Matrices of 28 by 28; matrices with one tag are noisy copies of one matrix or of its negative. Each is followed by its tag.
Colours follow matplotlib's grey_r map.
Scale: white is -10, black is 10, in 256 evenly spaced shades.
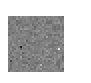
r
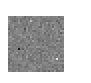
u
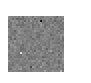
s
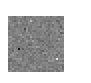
u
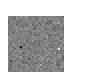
r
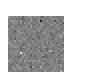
s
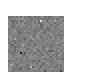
s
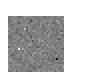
u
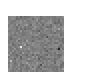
r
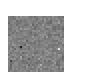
r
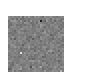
s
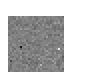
r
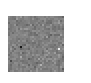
r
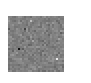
u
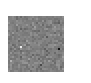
r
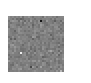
s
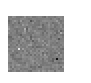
u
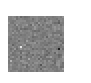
r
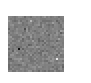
u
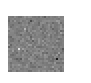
u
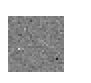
u
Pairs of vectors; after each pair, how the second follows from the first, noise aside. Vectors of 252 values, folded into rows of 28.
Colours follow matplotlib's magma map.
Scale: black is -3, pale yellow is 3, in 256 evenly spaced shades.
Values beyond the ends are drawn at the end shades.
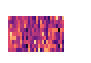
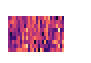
negated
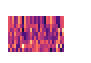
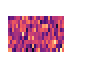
shuffled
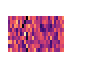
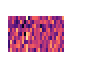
sign-scrambled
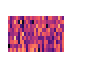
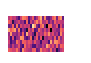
shuffled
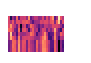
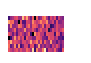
shuffled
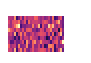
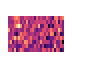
sign-scrambled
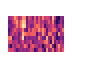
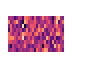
sign-scrambled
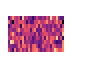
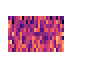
sign-scrambled
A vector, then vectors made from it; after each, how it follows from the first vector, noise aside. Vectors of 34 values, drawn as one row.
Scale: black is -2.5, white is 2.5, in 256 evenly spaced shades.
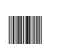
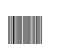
partly zeroed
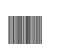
shrunk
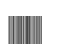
shrunk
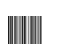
negated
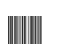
negated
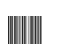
negated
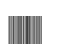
shrunk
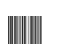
negated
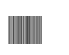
shrunk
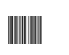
negated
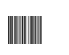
negated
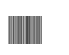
shrunk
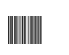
negated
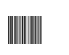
negated
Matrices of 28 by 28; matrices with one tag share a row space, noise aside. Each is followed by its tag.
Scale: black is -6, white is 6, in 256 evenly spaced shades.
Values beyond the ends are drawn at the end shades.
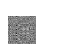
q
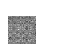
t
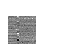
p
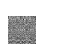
t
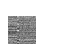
p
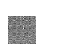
t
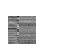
p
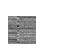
p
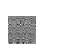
t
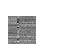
p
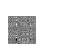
q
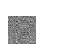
q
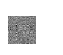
q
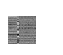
p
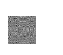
q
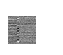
p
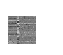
p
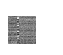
p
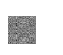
q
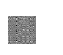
q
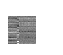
p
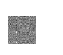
q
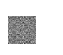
t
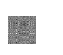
q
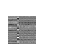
p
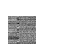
p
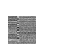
p
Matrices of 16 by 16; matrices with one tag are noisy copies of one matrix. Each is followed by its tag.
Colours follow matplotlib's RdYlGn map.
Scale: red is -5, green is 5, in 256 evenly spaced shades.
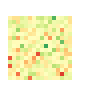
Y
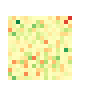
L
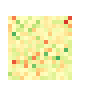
L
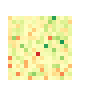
Y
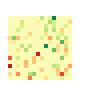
Y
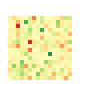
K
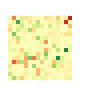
L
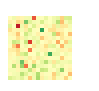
K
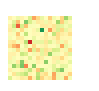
K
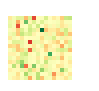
K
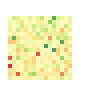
Y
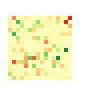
L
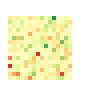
Y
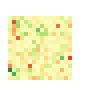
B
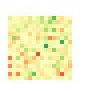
Y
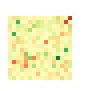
L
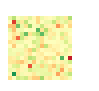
B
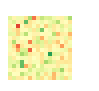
K
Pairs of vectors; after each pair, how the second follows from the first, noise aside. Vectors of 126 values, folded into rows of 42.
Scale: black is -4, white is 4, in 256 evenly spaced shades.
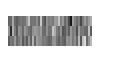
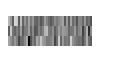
reversed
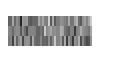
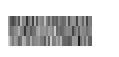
reversed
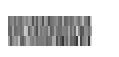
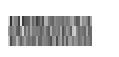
reversed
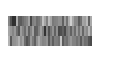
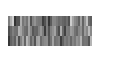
sign-scrambled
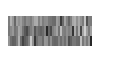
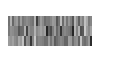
sign-scrambled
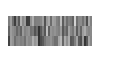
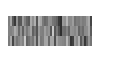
reversed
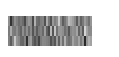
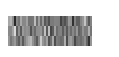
reversed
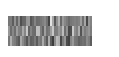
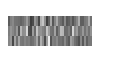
reversed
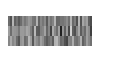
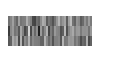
reversed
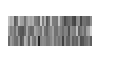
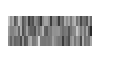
sign-scrambled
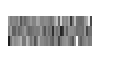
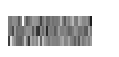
reversed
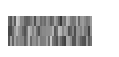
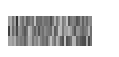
sign-scrambled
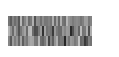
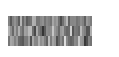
sign-scrambled
